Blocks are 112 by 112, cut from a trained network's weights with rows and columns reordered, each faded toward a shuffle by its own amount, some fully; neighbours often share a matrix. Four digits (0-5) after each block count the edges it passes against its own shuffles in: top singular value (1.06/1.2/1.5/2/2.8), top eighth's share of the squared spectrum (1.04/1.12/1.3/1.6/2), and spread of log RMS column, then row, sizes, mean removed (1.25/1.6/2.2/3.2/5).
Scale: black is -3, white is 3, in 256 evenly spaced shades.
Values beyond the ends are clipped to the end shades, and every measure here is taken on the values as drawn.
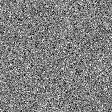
0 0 0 0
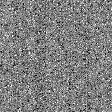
2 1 0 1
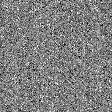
1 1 0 0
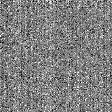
3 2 0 2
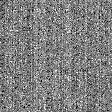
3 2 0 2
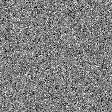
0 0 0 0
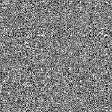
3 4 3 3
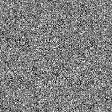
3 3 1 2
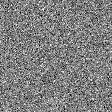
1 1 0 0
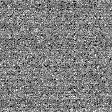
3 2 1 0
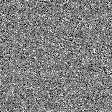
0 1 0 0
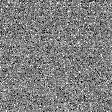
1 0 0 0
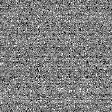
3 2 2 0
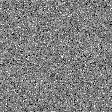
0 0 0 0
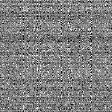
4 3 4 0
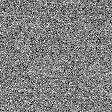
1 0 0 0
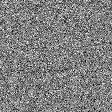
0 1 0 0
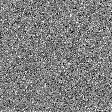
0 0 0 0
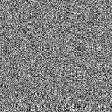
4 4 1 3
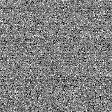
2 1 2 0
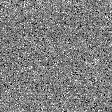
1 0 0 0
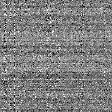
4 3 3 1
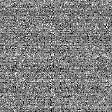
3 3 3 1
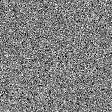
2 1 0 0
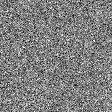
2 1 0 0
